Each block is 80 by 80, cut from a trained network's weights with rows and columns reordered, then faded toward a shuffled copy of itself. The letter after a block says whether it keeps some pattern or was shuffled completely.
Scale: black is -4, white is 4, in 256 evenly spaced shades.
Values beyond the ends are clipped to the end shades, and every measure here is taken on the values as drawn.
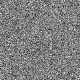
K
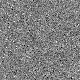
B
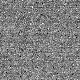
K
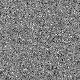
B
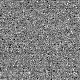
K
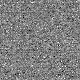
K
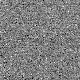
K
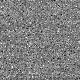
K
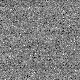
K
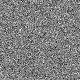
B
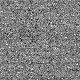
K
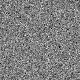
B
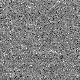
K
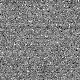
K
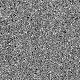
B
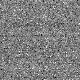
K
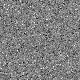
B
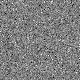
B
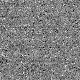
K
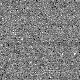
K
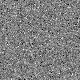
B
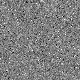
B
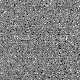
K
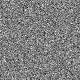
B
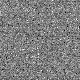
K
